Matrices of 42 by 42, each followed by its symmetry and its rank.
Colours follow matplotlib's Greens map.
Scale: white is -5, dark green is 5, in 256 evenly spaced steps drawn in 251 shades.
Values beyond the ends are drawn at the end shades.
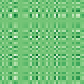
symmetric, rank one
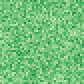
antisymmetric, full rank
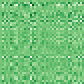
neither, rank three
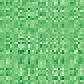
neither, rank three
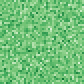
antisymmetric, full rank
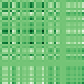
symmetric, rank one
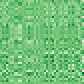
neither, rank three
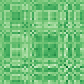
symmetric, rank two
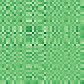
symmetric, rank two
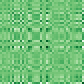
symmetric, rank two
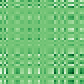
symmetric, rank one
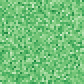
antisymmetric, full rank
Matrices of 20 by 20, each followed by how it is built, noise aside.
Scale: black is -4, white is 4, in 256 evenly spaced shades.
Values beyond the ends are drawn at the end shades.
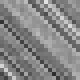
Toeplitz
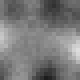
smooth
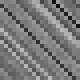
Toeplitz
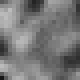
smooth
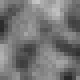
smooth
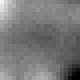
smooth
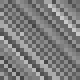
Toeplitz
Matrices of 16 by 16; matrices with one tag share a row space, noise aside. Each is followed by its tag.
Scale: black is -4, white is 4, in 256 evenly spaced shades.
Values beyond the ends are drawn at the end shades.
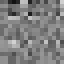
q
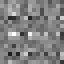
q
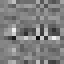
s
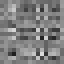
s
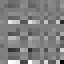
q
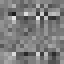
s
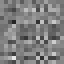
s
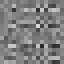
s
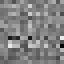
q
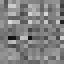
q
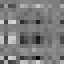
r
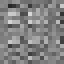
q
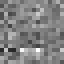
r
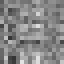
r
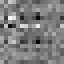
r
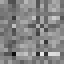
s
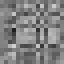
s
